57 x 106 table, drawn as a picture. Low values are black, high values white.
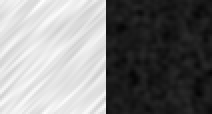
The table splits into one row of 2 panels. Panel 1,1: very high, slanting up to the right, faint in contrast. Panel 1,2: very low, blotchy, faint in contrast.
